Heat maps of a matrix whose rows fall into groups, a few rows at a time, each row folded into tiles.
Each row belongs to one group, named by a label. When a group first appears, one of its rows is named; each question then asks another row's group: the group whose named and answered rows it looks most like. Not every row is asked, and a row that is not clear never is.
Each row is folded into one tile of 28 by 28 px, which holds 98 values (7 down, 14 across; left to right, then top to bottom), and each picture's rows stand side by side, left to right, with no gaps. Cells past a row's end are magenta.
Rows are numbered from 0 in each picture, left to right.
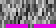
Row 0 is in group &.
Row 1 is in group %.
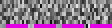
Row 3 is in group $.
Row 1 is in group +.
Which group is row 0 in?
+
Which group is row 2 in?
+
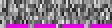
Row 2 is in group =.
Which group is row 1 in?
%
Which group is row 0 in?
+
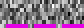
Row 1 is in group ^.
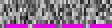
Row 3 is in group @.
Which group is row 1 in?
%
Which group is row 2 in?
+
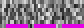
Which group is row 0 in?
=
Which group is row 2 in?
=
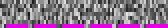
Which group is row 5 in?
=
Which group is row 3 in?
+
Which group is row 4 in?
@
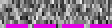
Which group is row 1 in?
%
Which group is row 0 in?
^
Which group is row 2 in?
%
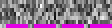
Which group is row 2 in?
%
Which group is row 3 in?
%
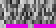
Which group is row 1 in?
&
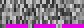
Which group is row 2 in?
=
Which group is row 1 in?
^
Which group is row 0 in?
@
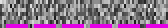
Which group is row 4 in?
+
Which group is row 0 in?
&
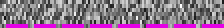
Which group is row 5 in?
^
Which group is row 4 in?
=
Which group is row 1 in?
$
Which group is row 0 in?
$
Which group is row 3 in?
@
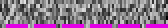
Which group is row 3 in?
+
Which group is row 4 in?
=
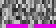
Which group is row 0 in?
@
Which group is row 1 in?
+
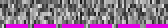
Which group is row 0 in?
%
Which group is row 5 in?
&
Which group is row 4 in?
=
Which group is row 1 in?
@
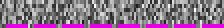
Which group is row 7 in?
$
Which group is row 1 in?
&
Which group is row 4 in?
@
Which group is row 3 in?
$
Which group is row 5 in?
$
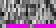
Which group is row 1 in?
%
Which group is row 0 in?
&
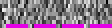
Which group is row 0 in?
&
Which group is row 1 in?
^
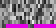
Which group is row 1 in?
$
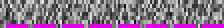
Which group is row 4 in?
+
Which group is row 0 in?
$
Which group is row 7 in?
%
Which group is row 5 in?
$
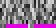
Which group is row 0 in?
@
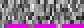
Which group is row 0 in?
@
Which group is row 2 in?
^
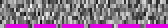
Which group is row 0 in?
=
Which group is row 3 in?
^
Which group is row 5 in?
&
